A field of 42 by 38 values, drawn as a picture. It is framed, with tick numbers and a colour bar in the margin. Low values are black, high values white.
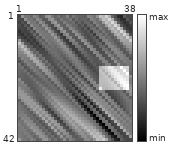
Grain: diagonal, down to the right. Odd patch: higher, in the middle right. Ninth with the highest average: middle right. Calmest part: middle left.
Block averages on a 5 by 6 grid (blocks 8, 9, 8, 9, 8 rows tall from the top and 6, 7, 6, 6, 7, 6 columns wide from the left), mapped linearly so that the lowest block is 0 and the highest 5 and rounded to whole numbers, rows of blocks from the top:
0 1 1 0 2 1
1 1 1 0 1 1
1 1 0 1 3 5
2 1 2 0 1 1
1 1 1 2 1 1
